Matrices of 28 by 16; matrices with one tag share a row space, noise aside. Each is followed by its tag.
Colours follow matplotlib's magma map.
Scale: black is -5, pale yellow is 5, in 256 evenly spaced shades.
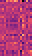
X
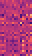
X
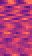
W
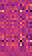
X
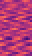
W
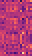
X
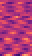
W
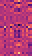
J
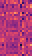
X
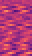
W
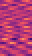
W
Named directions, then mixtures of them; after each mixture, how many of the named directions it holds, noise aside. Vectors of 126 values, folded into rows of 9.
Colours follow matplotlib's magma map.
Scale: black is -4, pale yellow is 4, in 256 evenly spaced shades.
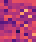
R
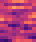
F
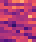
two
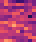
two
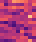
two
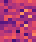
one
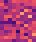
one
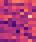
two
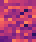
two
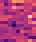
two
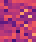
one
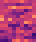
two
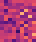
one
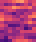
one
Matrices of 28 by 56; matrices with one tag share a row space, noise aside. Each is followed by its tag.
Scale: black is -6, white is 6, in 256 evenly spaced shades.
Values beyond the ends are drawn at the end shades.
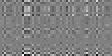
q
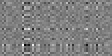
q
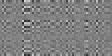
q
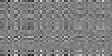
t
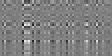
q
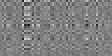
q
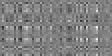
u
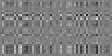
u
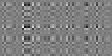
q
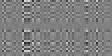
q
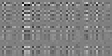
q
